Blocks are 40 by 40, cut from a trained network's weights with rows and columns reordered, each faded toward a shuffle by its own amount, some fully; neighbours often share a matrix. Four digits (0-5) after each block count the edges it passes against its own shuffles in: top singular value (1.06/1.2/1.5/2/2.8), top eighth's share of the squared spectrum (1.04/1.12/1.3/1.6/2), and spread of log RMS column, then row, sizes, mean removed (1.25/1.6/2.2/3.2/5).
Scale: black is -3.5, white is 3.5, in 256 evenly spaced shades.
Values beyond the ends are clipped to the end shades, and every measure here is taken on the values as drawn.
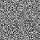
3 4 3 1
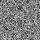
0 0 0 0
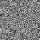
3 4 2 0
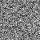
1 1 0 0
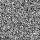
0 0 0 0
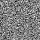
2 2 0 0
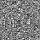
3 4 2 0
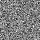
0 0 0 0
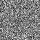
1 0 0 0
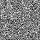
1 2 0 0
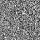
2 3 1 0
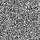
0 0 0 0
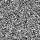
0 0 0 0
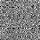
2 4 1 2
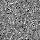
0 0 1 0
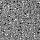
0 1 0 0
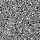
0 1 0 0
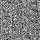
1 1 0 0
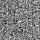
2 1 0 0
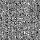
2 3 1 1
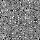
1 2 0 1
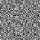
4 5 2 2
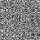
3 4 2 1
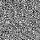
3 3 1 0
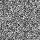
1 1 0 0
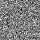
2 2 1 0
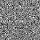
2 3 2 1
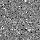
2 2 0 0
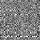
3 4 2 2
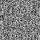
2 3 0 0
